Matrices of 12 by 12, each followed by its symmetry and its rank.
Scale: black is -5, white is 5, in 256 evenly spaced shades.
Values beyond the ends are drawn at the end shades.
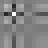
symmetric, rank one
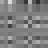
neither, rank one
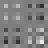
symmetric, rank one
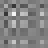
symmetric, rank one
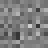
neither, rank two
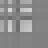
symmetric, rank one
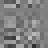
neither, rank two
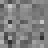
neither, rank two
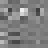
neither, rank two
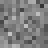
neither, full rank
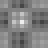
symmetric, rank one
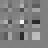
symmetric, rank one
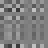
neither, rank one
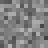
neither, full rank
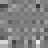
neither, rank two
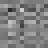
neither, rank two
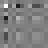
symmetric, rank one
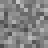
neither, full rank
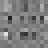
neither, rank two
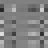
neither, rank one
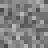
neither, full rank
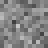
neither, full rank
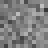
neither, full rank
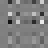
neither, rank one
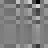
neither, rank one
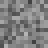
neither, full rank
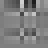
neither, rank one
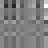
neither, rank one
